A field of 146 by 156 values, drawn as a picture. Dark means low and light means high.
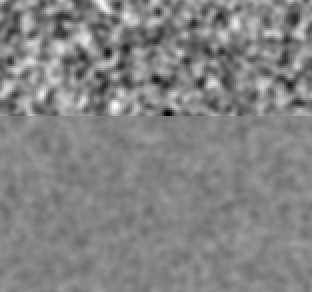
The field is mottled with small blotches. The halves do not mirror each other. The bottom part is calmer, past a seam about 40% of the way down. There are no regular stripes. The distribution is heavy-tailed on both sides.
